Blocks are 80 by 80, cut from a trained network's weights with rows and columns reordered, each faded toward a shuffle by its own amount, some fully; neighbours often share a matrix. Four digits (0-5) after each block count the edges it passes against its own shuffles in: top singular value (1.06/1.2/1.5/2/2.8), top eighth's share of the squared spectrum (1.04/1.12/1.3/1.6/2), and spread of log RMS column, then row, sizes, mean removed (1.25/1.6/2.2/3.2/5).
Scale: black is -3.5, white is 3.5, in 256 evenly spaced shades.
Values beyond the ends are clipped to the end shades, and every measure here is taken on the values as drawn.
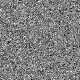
1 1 0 0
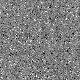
0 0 0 1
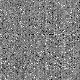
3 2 0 1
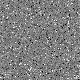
0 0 0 0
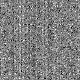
3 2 0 2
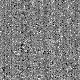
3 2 0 1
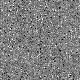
0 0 0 0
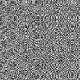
4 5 3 2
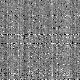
3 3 0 3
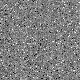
0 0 0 0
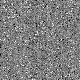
1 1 0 0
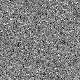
1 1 0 0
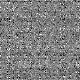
3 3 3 1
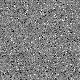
1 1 1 0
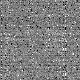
3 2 2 0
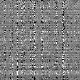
4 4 4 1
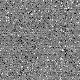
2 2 1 0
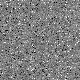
0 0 0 0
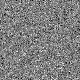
1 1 0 0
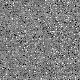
1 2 1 0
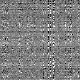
4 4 4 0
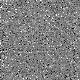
1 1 1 0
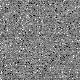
1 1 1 0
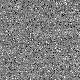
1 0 0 0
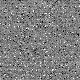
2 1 1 0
